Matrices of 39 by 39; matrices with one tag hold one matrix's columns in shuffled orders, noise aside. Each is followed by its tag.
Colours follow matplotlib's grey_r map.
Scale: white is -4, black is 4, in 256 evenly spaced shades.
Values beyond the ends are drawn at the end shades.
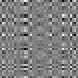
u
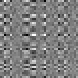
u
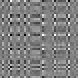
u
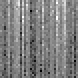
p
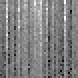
p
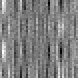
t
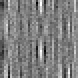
t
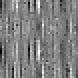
t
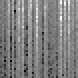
p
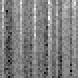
p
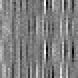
t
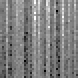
p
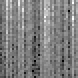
p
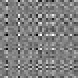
u
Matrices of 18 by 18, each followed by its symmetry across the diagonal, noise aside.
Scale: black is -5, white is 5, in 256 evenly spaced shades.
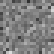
symmetric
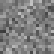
antisymmetric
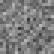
symmetric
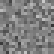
antisymmetric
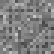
symmetric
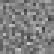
antisymmetric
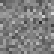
neither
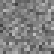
neither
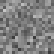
neither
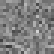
neither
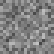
symmetric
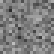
neither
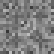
symmetric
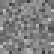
antisymmetric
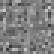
antisymmetric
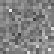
symmetric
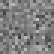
antisymmetric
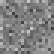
symmetric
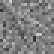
antisymmetric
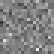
neither
